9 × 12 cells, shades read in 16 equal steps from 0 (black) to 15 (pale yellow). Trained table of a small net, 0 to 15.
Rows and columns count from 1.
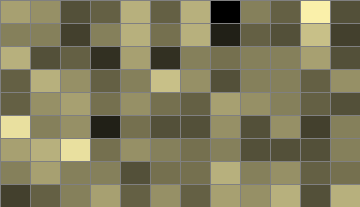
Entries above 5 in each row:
9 8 8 11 11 7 9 11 10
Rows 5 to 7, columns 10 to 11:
8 6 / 9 4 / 5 5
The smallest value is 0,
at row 1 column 8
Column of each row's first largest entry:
11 11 1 6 3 1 3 8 10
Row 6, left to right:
14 8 9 2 7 5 5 9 5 9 4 8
